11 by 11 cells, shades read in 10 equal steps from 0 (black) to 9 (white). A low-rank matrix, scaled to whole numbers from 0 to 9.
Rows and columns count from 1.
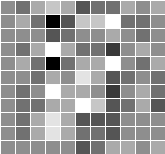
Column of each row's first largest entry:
4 8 8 4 8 6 4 6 4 4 8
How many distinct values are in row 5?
5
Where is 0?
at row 2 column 4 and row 5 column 4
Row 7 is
5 4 5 9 6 6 5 2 5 6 4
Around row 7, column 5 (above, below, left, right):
5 6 9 6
